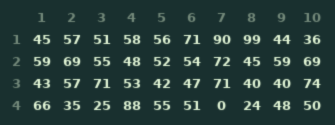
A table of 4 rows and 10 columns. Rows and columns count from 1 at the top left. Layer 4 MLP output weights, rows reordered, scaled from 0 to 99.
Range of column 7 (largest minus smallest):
90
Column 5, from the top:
56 52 42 55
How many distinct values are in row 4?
10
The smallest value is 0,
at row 4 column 7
